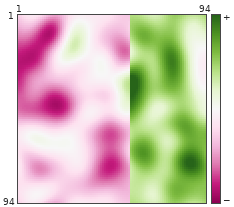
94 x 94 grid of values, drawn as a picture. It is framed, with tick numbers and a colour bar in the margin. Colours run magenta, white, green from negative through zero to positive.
The bottom right is the ninth with the highest average. The right part is higher, past a seam about 60% of the way across. On average the colour sits 50% of the way up the scale.
